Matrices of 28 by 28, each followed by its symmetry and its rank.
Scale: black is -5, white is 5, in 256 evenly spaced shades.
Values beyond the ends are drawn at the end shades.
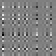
neither, rank one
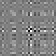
symmetric, rank two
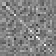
symmetric, rank five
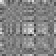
symmetric, rank three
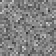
symmetric, full rank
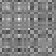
symmetric, rank two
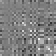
symmetric, rank three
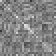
symmetric, rank five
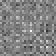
symmetric, rank three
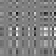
neither, rank one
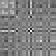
symmetric, rank two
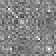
symmetric, rank five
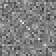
symmetric, full rank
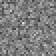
symmetric, full rank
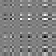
neither, rank one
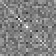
symmetric, rank five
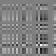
neither, rank one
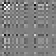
symmetric, rank two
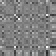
symmetric, rank three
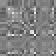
symmetric, rank three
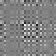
symmetric, rank two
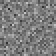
symmetric, full rank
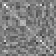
symmetric, rank five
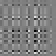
neither, rank one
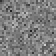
symmetric, full rank
